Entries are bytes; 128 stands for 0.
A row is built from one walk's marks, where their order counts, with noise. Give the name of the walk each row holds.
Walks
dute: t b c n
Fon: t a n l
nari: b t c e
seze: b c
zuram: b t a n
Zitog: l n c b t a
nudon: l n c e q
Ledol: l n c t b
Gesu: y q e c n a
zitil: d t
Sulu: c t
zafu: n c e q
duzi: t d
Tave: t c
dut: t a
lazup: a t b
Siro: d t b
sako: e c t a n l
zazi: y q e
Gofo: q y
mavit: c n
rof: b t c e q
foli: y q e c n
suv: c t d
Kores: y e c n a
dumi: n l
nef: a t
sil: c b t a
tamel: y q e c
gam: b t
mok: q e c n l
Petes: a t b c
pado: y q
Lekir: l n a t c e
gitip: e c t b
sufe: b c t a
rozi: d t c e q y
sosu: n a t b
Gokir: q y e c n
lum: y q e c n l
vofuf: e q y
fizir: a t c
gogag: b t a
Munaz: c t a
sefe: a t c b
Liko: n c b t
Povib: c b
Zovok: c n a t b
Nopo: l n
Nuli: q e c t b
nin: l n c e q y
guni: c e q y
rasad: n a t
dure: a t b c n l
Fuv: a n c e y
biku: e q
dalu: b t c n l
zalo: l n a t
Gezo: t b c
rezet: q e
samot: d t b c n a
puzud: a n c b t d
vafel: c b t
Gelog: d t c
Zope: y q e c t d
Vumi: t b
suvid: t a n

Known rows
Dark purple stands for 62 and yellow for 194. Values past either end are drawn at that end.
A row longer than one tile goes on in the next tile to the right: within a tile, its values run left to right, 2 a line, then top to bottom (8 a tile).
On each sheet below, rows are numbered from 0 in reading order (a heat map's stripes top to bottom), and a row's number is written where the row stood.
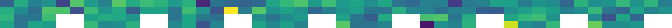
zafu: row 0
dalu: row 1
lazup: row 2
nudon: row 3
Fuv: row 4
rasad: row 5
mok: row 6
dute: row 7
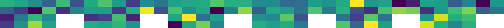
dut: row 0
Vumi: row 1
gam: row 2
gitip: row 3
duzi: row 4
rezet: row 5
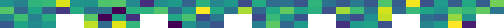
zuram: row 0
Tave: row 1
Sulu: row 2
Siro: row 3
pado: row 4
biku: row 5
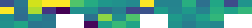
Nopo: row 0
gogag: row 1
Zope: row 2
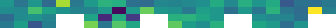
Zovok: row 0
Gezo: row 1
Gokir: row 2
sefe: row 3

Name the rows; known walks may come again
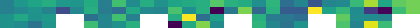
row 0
Lekir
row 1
Fon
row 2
gam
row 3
Petes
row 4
seze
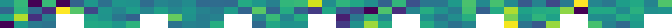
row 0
nef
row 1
Gelog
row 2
Liko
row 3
zuram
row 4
dut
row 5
foli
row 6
dumi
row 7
lum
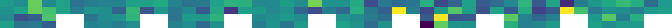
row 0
guni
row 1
Gesu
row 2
Kores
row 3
Zitog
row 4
sefe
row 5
zitil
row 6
fizir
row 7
nari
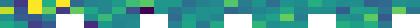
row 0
mavit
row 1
zalo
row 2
samot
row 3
sako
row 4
gitip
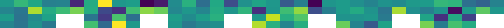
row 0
suv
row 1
duzi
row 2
Zope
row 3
rezet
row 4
dure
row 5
Gezo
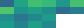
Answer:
nudon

